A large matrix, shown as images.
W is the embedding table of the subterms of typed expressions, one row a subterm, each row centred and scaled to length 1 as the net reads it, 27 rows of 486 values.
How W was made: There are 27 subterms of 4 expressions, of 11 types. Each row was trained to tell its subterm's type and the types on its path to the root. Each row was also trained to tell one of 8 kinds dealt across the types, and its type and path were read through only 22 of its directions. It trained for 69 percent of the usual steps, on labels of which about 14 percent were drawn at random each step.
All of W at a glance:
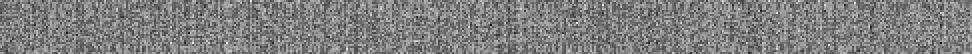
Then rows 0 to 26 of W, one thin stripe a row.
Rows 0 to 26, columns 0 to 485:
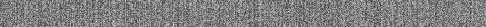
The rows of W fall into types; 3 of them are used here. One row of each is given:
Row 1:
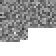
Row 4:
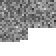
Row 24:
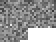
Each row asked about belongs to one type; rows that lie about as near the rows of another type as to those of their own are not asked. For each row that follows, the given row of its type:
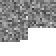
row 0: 24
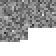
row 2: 4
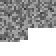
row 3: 4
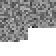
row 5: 1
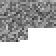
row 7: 1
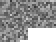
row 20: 1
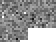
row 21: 24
